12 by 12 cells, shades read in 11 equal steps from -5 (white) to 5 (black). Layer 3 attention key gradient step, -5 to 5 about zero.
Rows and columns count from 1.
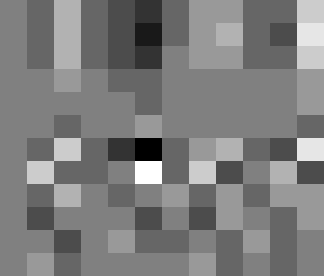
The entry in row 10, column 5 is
0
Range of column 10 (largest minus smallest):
2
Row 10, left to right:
0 2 0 0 0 2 0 2 -1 0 1 -1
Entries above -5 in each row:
12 12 12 12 12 12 12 11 12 12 12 12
